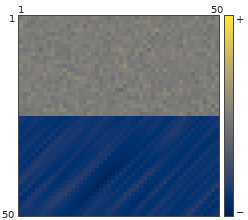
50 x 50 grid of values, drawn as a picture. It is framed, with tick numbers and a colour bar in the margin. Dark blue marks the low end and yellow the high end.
It is made of 2 by 1 panels. Panel 1,1: middling, fine-grained, faint in contrast. Panel 2,1: very low, slanting up to the right, faint in contrast.
